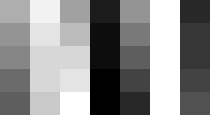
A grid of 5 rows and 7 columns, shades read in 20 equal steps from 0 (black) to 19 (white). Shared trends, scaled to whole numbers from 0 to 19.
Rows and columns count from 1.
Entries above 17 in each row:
2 1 1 1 2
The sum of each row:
78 75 73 70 69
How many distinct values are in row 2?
7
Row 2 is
11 17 14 1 9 19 4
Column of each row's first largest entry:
6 6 6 6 3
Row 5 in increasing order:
0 3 6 7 15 19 19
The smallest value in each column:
7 15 12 0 3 19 3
